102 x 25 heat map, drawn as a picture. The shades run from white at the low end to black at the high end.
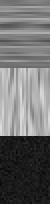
It is made of 3 by 1 panels. Panel 1,1: middling, streaked across. Panel 2,1: low, streaked downward. Panel 3,1: very high, fine-grained, faint in contrast.
